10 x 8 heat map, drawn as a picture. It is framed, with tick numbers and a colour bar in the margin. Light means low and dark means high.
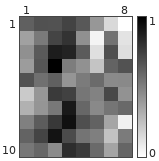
The ninth with the lowest average is the top right. There are no regular stripes. In the top right lies a patch that is rougher than the rest. Values change most from cell to cell in the top right.
